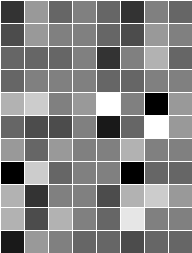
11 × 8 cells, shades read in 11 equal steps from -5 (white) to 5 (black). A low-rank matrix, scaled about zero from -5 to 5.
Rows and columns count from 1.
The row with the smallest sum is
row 5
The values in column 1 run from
-2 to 5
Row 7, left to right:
-1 1 -1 0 0 -2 0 0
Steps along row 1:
down up down up up down up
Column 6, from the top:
3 2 0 1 0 1 -2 5 -2 -4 2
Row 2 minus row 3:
1 -2 -1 0 -2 2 1 -1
